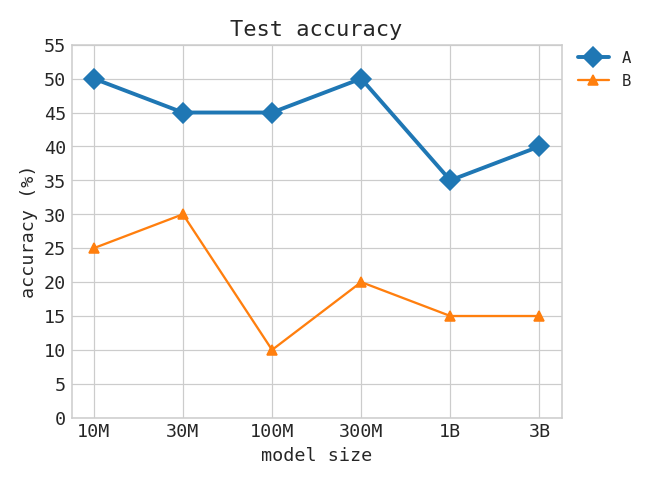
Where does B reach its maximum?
30M
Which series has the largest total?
A
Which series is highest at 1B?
A
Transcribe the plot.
Title: Test accuracy
x-axis: model size, ticks 10M 30M 100M 300M 1B 3B
y-axis: accuracy (%), ticks 0 5 10 15 20 25 30 35 40 45 50 55
Legend: A, B
Values:
A: 50 45 45 50 35 40
B: 25 30 10 20 15 15
